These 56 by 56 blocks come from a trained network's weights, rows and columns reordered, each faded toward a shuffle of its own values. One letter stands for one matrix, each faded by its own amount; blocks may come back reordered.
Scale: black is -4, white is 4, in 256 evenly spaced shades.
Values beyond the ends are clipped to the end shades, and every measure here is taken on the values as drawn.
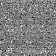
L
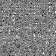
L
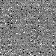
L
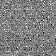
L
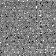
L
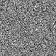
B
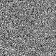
B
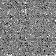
L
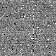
L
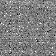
L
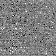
L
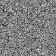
B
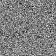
B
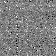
L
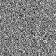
B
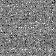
L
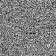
B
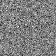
B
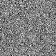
B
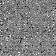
L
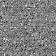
L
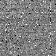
L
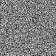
B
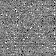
L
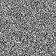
B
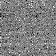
L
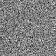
B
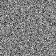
B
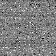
L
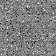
L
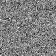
B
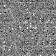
L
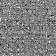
L
